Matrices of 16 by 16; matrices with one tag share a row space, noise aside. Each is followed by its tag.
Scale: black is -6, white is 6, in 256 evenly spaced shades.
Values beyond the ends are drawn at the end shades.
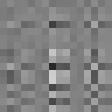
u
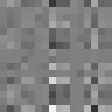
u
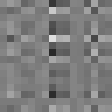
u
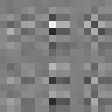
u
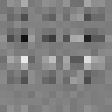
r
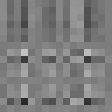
r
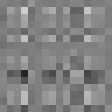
r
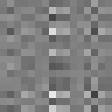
u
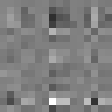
u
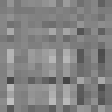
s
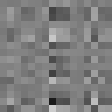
u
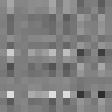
s
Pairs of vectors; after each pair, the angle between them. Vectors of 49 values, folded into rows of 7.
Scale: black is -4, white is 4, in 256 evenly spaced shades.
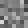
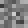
partly aligned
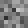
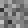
orthogonal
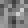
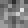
nearly parallel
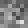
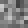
partly aligned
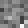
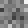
orthogonal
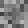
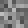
partly opposed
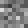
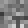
orthogonal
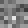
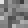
partly opposed
